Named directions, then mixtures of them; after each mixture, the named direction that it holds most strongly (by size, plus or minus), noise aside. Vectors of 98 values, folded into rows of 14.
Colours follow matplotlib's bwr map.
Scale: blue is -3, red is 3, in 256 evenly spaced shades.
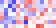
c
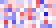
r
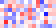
r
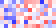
c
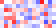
r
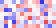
r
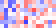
c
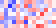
c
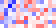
c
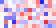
r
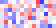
r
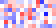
r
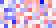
c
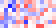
c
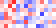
c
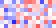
c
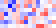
c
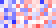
c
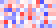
r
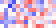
c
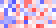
c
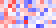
c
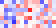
c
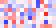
r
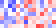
c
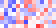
c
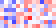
c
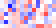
r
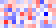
r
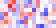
c
